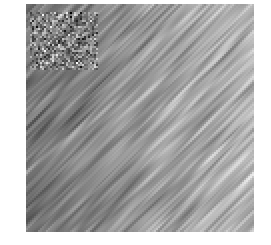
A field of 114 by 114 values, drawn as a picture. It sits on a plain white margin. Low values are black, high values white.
Odd patch: rougher, in the top left. Grain: diagonal, up to the right. Roughest part: top left. Slope: up to the right.
